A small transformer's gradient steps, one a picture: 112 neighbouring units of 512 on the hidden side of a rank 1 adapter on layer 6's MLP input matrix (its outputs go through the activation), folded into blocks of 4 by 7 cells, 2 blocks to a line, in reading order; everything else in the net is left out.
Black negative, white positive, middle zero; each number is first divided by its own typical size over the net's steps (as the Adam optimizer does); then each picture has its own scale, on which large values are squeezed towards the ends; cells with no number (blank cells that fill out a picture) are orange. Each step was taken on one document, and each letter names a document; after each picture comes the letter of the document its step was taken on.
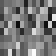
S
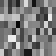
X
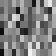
S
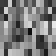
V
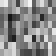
V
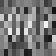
X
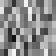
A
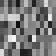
X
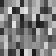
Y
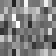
A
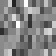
A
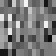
X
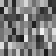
V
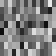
S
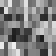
V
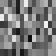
X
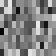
S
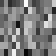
X
